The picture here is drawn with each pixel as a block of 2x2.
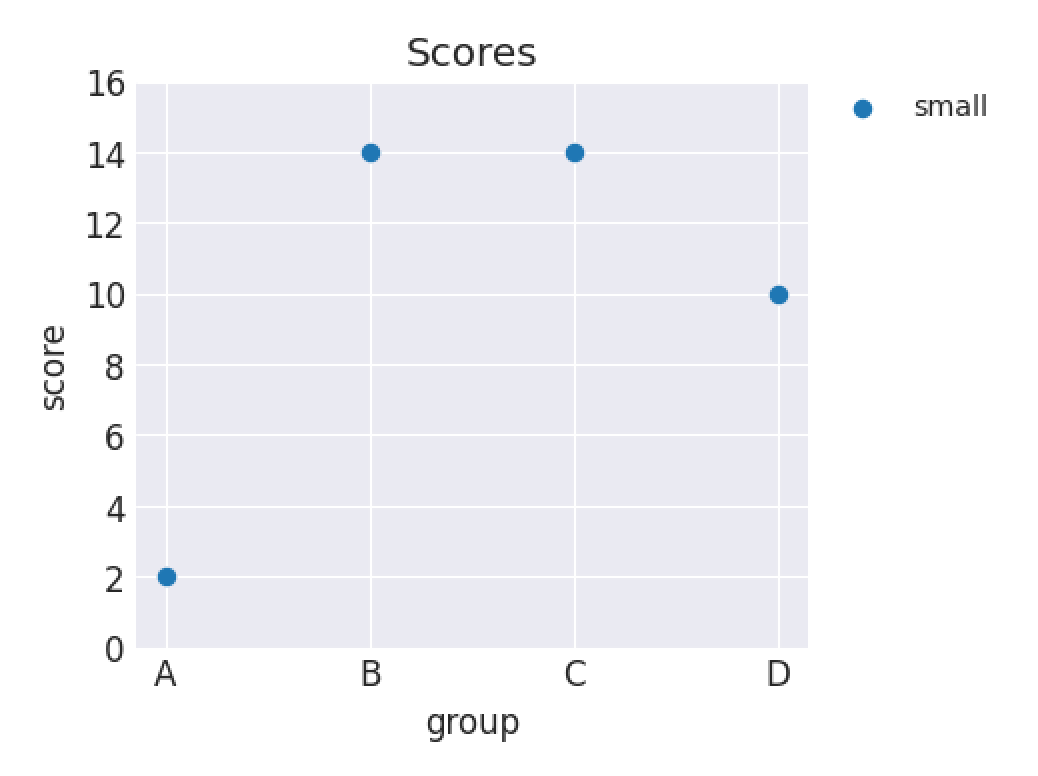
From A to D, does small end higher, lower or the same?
higher
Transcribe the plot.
Title: Scores
x-axis: group, ticks A B C D
y-axis: score, ticks 0 2 4 6 8 10 12 14 16
Legend: small
Values:
small: 2 14 14 10
